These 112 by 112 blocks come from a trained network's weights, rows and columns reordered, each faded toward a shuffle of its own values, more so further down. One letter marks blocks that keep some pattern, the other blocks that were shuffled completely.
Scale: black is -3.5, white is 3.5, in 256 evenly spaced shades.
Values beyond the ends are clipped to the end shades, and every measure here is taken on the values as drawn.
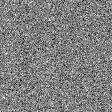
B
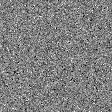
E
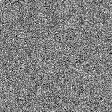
B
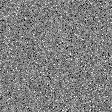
E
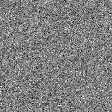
B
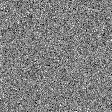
E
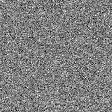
B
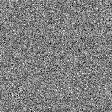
B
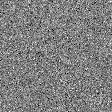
E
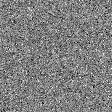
E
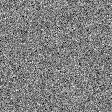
E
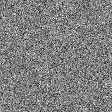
E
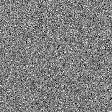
B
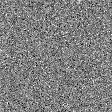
E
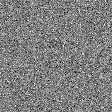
E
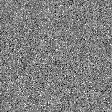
B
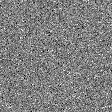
E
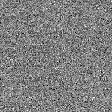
B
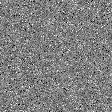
E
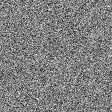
E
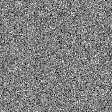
B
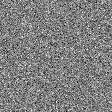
E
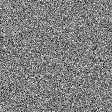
E
